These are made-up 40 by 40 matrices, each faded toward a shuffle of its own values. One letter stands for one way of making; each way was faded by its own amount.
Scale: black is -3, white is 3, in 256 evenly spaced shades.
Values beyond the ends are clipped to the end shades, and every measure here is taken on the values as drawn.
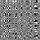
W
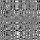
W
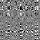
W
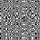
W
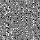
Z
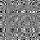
W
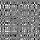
W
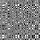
W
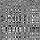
W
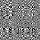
W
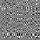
W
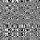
W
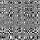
W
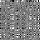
W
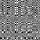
W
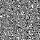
Z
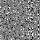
Z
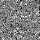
Z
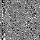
Z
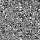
Z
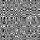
W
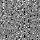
Z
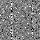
Z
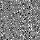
Z
